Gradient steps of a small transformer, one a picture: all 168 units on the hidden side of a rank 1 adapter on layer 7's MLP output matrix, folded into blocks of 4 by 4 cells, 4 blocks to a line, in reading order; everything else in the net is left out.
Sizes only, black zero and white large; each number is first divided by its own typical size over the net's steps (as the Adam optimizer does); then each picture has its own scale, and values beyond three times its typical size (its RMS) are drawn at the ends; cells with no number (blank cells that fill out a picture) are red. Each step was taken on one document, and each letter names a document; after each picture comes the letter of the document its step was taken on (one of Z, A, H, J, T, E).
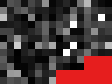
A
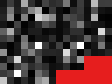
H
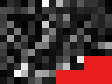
A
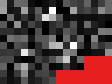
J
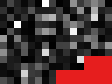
J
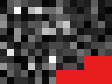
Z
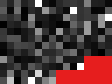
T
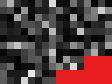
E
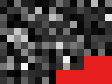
J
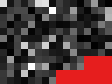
A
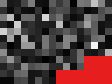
H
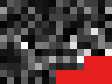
A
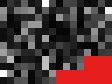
Z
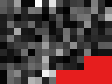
T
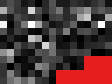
T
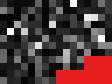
H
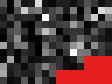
A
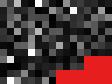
T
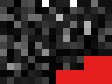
J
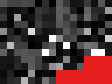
E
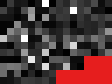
J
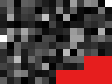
H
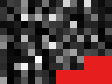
H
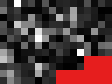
T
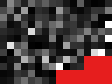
E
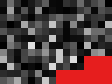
E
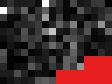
A
